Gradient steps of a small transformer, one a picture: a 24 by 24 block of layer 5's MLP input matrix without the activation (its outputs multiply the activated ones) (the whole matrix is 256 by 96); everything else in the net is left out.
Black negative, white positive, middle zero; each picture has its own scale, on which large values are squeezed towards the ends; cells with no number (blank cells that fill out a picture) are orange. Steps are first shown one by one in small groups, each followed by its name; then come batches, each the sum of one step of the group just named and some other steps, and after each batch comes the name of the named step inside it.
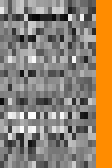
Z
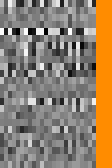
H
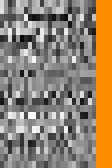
Z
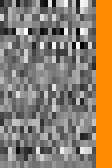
H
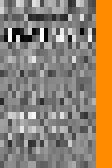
Z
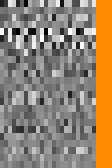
H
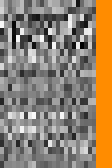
Z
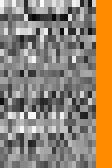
Z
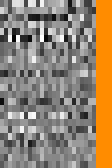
Z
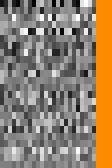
H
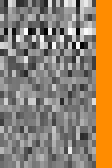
H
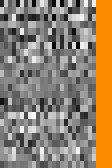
Z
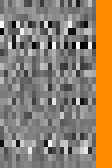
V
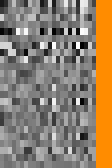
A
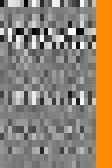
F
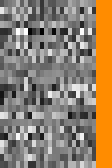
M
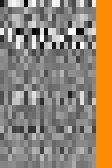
F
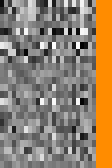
A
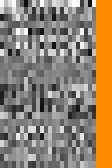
M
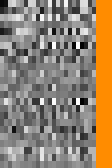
A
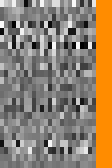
V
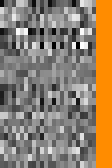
M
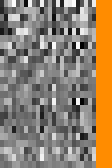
A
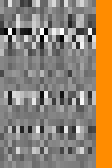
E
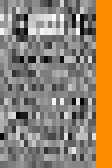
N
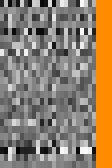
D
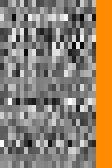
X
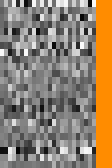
D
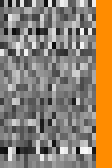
D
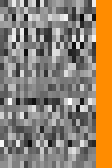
X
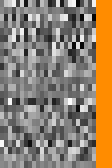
X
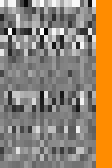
E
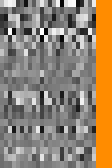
E
